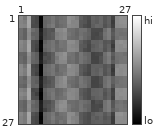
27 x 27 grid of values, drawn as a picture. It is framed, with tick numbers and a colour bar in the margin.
Stripes: upright, repeating 2 times. Odd lines: columns 3, 6 and 24. Slope: none.
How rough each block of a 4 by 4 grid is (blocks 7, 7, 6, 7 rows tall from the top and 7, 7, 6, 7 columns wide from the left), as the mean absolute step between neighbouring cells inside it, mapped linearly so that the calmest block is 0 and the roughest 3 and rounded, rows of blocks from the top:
3 0 0 1 | 3 0 0 1 | 3 0 0 1 | 3 0 0 1
